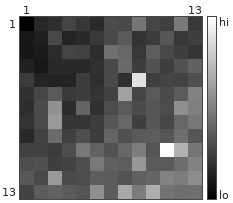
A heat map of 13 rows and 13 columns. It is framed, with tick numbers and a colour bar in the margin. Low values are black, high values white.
Most values sit low, with a long tail of high ones. There is an overall slope up to the bottom right. The ninth with the lowest average is the top left. Neither half mirrors the other. On average the colour sits 30% of the way up the scale. The bottom right is the ninth with the highest average. No regular stripes run through it. The texture is fine-grained noise.
